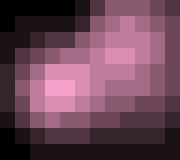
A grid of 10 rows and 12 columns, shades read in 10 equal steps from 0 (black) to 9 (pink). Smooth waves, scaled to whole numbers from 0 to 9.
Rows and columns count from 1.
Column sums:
9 22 35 44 44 46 48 51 51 47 41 30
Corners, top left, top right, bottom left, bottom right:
0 3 0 1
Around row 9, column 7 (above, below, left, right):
4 1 3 2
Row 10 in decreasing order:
1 1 1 1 1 1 1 1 1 1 0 0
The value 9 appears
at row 6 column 4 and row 6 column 5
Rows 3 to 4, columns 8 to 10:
7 7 7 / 8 8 7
